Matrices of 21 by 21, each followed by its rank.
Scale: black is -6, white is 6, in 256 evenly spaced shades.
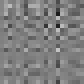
two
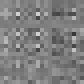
three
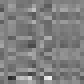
two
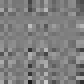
two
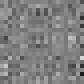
three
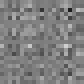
three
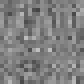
three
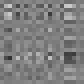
two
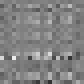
two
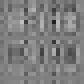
two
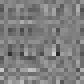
three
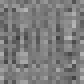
three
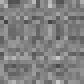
three
